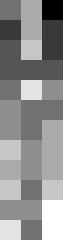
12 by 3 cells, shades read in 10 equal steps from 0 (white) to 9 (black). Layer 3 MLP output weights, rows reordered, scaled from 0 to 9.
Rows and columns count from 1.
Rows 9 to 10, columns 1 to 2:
3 4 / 2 5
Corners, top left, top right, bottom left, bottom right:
5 9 1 0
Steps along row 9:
up down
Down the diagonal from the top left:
5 3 7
